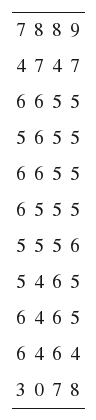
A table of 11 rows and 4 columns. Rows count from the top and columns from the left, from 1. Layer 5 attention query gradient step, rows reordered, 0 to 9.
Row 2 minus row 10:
-2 3 -2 3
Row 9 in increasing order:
4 5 6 6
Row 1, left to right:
7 8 8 9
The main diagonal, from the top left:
7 7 5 5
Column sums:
59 55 62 64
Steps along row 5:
same down same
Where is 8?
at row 1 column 2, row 1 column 3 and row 11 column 4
